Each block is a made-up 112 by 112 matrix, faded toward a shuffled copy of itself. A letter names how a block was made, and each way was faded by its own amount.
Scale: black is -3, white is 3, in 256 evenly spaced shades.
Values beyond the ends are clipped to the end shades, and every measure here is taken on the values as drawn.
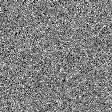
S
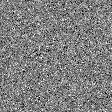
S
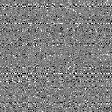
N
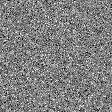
S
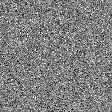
S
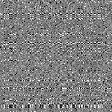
N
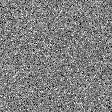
S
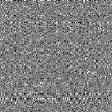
N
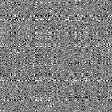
N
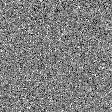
S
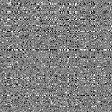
N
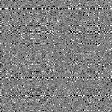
N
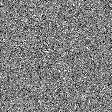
S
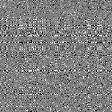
N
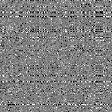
N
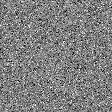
S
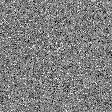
S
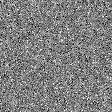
S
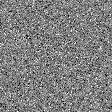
S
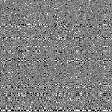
N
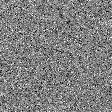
S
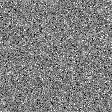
S
